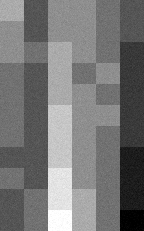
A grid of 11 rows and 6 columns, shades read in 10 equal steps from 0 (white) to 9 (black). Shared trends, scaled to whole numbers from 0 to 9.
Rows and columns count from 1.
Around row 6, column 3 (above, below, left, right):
3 2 6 4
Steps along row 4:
up down up down up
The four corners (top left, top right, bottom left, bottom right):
3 6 6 9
